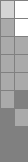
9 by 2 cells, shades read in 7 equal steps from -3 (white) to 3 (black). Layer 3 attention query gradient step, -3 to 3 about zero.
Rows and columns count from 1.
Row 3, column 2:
-1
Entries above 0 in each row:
0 0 0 0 0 0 0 0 0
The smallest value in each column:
-2 -3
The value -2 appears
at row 1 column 1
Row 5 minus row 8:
-1 -1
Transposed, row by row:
-2 -1 -1 -1 -1 -1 0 0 0 | -3 -3 -1 -1 -1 0 -1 0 0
